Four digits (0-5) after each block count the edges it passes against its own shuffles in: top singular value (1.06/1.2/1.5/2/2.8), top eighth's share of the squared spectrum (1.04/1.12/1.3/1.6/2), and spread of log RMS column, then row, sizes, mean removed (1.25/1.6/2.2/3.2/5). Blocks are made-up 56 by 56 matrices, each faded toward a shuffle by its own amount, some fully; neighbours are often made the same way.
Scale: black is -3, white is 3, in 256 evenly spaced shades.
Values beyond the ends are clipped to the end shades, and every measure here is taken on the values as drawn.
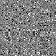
3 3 1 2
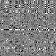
4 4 2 3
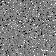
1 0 0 0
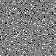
3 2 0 1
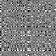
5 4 2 3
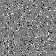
2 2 0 0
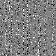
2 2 3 0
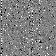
2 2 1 0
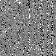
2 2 3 0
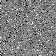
0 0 0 0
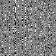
2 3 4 0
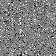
0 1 1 0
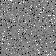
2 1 0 0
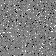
0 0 0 0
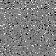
3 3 1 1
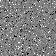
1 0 0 0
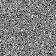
0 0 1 0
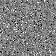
0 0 0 0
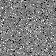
0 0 0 0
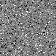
2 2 0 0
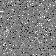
2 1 0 1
